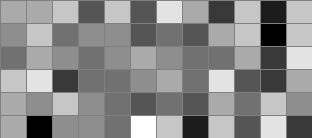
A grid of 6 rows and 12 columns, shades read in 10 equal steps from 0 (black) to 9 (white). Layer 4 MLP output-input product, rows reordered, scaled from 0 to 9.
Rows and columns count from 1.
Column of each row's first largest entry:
7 2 12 2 3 6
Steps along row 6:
down up same down up down down up down up down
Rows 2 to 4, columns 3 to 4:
4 5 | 5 4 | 2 4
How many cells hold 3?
8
